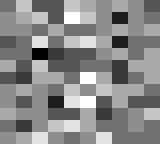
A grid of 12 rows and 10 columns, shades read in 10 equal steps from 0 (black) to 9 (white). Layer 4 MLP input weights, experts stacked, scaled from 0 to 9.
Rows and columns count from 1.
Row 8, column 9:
6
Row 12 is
5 6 8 5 4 5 8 4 4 4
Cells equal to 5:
23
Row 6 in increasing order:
2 3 3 3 4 4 6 6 6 7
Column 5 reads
7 9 4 7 3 3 4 7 8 3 8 4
